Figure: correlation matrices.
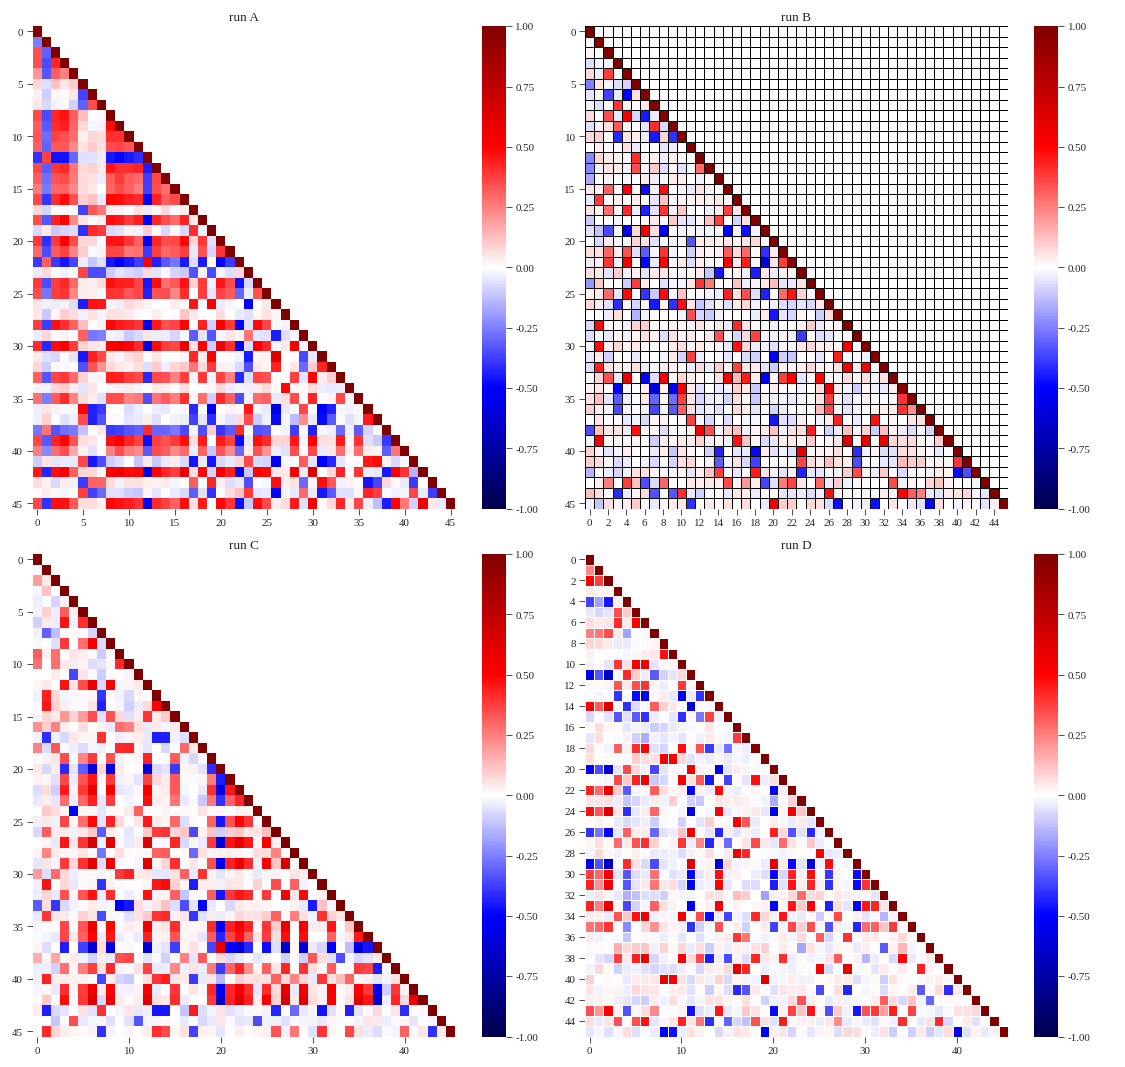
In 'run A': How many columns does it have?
46
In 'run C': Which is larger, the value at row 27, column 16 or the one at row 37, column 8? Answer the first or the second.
the first
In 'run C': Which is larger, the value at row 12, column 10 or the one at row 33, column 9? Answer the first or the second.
the first
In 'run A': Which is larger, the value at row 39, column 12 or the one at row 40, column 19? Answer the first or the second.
the second
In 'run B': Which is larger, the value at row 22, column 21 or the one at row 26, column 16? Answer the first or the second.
the first
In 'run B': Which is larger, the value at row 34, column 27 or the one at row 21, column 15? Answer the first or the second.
the second
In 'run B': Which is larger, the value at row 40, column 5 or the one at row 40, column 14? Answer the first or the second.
the first
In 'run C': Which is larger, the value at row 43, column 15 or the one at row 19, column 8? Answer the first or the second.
the second
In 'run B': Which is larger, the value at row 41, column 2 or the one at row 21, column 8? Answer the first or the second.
the second
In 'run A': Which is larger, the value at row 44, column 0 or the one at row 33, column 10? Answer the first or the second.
the second
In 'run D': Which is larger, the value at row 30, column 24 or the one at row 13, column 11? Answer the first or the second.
the first
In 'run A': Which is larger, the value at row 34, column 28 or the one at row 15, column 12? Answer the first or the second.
the first
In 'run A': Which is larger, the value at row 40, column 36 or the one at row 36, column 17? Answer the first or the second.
the first
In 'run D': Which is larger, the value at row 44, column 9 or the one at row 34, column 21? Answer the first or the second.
the second
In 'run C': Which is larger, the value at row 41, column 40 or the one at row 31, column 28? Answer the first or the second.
the second
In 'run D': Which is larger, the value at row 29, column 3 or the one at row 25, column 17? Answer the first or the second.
the second
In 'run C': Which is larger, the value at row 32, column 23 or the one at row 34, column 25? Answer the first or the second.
the first
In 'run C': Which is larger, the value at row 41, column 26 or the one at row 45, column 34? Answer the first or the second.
the second
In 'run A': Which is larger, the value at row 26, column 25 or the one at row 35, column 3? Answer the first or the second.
the second
